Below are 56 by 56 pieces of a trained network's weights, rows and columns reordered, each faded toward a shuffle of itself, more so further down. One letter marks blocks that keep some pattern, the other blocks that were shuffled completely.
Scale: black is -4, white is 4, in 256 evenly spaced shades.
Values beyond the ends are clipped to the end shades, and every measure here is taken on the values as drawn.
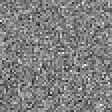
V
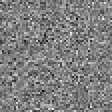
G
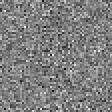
G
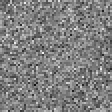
V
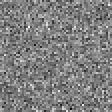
V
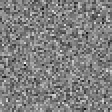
V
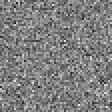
V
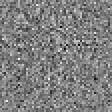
G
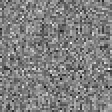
G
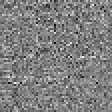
G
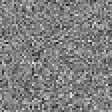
G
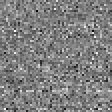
G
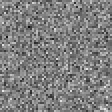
G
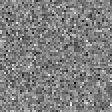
G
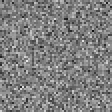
V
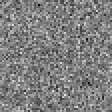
V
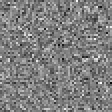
G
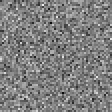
V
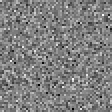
V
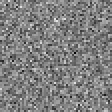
V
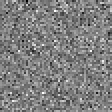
G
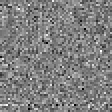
G
